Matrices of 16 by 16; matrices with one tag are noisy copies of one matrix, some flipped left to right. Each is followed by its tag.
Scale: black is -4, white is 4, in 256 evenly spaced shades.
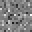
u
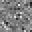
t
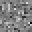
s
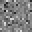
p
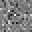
u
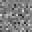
u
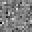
s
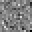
t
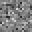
s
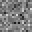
u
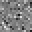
t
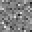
t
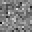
s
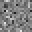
p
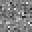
s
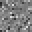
t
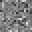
p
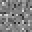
u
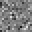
t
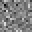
p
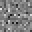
u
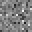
u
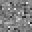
s
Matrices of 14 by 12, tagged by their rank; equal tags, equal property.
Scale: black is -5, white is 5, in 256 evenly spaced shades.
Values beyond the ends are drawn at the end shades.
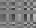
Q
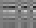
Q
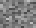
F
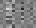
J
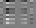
Q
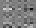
J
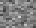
F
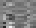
J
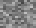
F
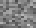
F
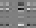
Q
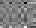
J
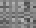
J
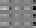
Q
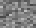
F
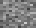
F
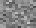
F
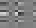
Q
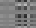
Q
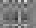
J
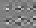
J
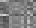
J
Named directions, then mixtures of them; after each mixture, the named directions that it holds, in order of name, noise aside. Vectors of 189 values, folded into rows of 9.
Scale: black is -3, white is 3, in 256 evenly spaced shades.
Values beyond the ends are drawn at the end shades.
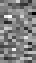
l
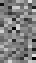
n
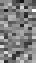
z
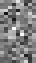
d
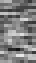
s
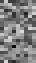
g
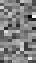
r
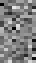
n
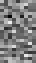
g, l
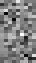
d, n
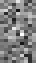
d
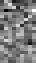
g, s, z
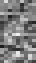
g, s, z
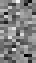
d, l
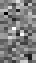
d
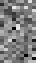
g, n
